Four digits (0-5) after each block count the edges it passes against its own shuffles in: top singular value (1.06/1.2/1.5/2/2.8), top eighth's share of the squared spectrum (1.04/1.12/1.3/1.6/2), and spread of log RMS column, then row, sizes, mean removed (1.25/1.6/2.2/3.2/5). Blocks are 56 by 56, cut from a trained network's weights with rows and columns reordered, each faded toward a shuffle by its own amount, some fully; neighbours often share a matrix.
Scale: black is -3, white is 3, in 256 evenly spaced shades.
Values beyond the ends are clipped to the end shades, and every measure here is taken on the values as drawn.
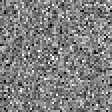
2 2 0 0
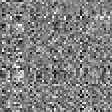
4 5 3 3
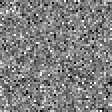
0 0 0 0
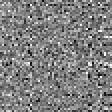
4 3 2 2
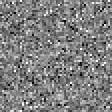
2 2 0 0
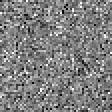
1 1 0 0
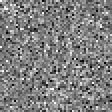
0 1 0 0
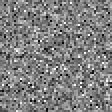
2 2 0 0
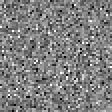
1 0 0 0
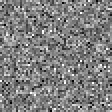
1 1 0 0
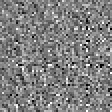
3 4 2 2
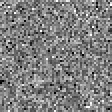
0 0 0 0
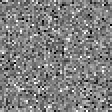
1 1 0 0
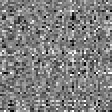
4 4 2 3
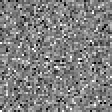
1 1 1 0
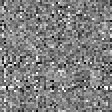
3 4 2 2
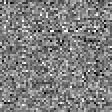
3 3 0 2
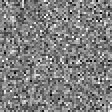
2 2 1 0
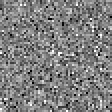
2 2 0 1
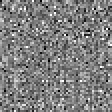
2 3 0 1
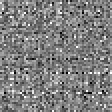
2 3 0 2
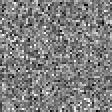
1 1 0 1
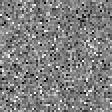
1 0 0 0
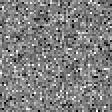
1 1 0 0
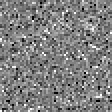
0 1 0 0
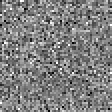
1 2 0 0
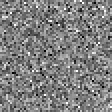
0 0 0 0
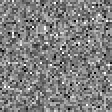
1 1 0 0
